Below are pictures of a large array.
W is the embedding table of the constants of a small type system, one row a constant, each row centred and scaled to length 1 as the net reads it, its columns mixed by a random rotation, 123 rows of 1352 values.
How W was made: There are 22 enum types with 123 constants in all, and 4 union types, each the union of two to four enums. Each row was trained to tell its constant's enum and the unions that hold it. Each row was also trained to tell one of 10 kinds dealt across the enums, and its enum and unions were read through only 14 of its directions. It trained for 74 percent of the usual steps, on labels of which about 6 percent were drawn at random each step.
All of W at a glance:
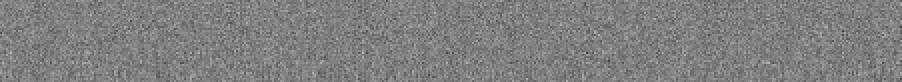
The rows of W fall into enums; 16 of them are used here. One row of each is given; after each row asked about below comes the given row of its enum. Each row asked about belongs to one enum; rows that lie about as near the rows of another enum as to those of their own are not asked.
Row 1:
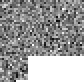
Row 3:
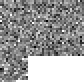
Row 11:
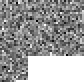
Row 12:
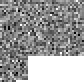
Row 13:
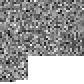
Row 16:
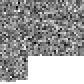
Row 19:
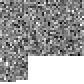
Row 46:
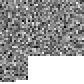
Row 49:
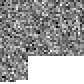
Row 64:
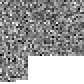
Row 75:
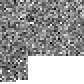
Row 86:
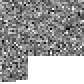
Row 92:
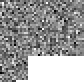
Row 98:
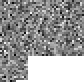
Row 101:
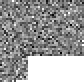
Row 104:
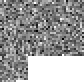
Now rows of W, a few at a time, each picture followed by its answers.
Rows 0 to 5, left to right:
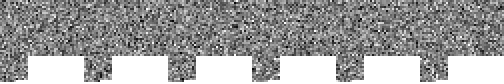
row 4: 3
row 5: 11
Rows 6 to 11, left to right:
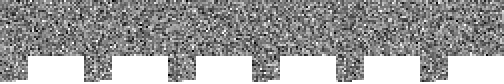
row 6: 104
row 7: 11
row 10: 98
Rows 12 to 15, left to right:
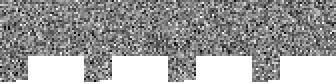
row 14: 64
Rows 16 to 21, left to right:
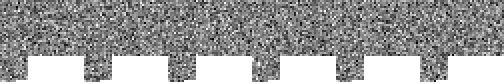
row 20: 3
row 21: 101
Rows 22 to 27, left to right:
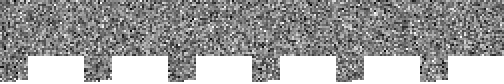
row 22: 75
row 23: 16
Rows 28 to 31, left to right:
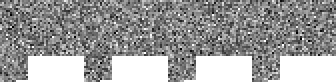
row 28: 92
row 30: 64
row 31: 11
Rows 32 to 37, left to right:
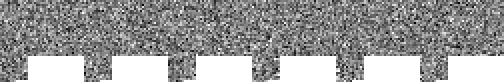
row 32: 75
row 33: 12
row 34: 64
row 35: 3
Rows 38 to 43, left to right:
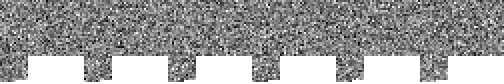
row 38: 64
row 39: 3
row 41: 98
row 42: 1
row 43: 101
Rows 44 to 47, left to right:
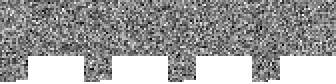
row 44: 64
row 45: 12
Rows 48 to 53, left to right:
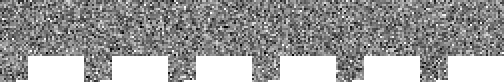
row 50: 12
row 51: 13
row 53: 75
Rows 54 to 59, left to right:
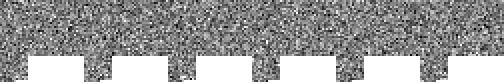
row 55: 101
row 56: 12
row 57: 98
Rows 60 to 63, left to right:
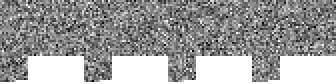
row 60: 75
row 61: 19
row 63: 12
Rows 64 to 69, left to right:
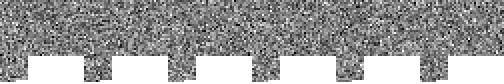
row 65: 98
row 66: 104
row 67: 13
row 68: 98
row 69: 16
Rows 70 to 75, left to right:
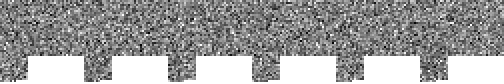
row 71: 75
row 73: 98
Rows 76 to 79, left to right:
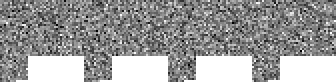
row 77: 104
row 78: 92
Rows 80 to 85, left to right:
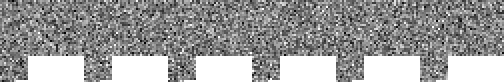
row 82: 75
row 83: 64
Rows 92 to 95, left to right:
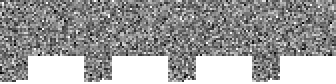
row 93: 3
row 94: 101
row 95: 3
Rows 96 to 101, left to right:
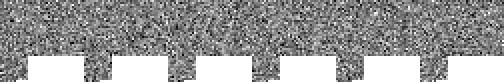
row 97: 19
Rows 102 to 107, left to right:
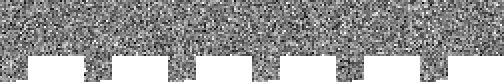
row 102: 12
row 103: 13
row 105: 101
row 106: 16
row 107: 13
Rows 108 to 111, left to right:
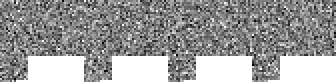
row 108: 16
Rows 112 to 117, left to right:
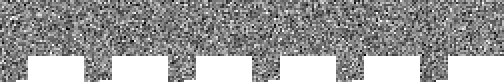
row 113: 19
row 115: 1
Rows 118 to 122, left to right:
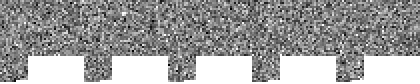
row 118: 86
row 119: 16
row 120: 101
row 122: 13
